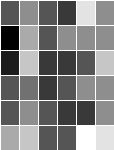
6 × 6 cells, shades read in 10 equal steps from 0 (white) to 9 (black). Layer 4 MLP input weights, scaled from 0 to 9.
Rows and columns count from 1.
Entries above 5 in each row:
3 2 4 3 4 2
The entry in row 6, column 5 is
0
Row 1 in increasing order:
1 4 4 6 6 7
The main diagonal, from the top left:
6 3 7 6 7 1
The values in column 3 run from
6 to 7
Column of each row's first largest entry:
4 1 1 3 4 3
